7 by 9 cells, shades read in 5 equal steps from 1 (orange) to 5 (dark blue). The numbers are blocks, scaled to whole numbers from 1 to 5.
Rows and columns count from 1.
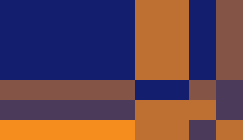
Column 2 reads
5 5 5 5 3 4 1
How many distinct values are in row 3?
3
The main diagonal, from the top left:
5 5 5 5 3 2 2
